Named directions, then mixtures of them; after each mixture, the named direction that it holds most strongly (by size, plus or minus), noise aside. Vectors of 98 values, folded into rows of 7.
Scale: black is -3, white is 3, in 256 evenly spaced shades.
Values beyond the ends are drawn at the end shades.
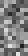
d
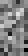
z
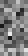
z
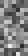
d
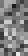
d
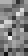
z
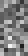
d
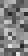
d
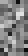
z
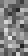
d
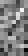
z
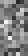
d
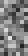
d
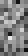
z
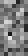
z
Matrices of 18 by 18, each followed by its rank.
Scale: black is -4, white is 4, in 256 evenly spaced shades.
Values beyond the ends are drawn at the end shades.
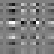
one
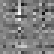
three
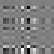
one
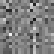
three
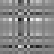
one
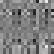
three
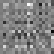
three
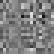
three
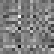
three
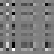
one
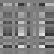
one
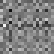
three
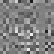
three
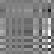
one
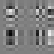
one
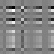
one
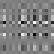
one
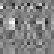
three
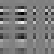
one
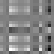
one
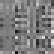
three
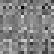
three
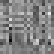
three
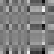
one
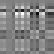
one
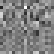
three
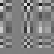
one
